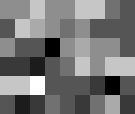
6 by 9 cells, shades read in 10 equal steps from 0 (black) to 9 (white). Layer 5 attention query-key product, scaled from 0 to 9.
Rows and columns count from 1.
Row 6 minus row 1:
-2 -4 -5 -1 -2 -5 -3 2 -1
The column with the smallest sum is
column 4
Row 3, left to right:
5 3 3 0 5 6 5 5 3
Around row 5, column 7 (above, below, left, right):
5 4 3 0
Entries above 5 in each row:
3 2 1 3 3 1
